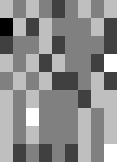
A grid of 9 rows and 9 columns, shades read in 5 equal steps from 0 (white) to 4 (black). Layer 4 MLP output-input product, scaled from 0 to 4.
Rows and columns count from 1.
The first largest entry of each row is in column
5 1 1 4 5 7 2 2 2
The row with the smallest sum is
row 7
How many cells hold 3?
15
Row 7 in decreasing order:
2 2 2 2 2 1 1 1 0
